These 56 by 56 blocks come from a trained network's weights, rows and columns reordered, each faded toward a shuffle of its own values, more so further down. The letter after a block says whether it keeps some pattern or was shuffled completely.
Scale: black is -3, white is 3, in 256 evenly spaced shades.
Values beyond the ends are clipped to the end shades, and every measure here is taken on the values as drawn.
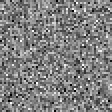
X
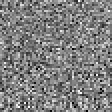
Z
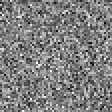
X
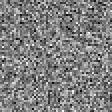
Z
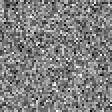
X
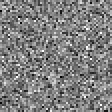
X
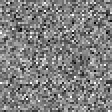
Z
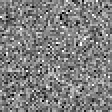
X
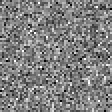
X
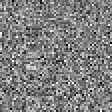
Z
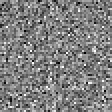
X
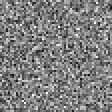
X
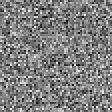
Z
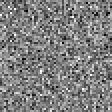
X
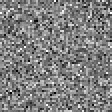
X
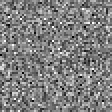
Z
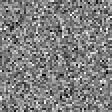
X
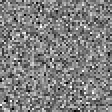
X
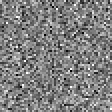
Z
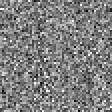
Z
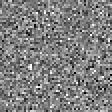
X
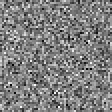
X
